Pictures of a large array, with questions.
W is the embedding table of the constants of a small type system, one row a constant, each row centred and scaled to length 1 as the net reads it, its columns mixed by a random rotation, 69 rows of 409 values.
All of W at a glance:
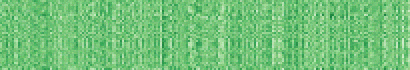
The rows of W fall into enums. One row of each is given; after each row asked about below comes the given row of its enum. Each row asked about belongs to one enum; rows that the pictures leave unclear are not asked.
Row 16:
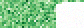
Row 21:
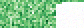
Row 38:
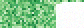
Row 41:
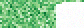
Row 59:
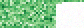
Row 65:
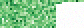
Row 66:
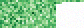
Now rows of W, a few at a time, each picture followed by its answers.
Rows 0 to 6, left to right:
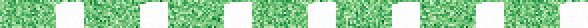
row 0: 38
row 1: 65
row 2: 59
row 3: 38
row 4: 21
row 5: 59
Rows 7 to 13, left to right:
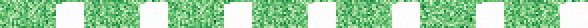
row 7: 21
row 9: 21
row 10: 38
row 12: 59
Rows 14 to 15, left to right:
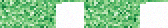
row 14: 59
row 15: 59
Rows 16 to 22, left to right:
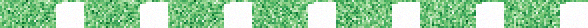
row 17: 16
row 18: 16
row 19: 41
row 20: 66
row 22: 21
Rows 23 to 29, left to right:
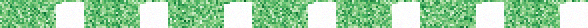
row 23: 41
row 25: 65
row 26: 41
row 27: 38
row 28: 59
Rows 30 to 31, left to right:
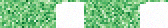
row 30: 16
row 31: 41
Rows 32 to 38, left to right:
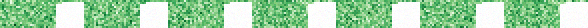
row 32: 59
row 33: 21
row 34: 66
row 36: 66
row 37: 59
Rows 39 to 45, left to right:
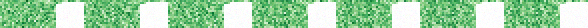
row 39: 16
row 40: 41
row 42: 38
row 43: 38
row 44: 38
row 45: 38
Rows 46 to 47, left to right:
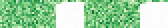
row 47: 16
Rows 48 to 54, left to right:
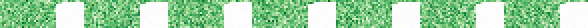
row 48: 16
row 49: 21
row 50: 38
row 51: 65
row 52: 66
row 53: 41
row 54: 41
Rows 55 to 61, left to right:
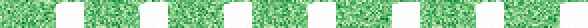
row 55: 16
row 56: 38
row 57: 41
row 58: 38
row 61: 59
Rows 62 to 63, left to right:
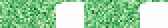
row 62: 41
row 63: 16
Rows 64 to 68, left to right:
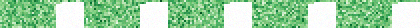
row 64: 38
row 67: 59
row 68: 59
